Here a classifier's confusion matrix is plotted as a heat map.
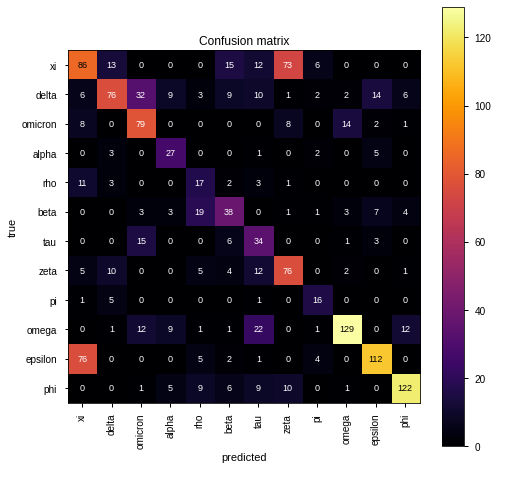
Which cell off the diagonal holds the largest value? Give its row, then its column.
epsilon, xi
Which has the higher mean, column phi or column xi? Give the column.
xi
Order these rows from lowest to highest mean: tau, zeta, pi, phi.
pi, tau, zeta, phi
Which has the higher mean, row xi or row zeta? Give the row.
xi
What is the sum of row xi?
205
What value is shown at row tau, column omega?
1
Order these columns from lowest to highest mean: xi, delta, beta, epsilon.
beta, delta, epsilon, xi
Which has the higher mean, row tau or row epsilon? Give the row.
epsilon
